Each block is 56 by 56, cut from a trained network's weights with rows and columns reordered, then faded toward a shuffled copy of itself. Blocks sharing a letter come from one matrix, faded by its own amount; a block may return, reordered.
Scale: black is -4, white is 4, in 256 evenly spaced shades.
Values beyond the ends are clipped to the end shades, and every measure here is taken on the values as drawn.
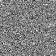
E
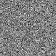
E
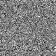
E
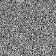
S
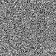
S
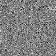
E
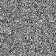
S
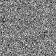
S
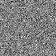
E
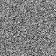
S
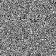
S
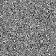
S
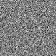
E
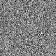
E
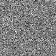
S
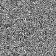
S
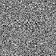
E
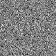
S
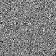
E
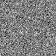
S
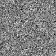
S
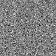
E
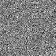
E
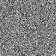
S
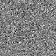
E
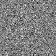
S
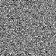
E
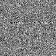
E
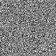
E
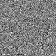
E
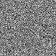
E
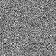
E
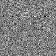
E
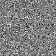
E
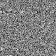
S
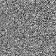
E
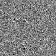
S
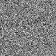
S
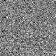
E
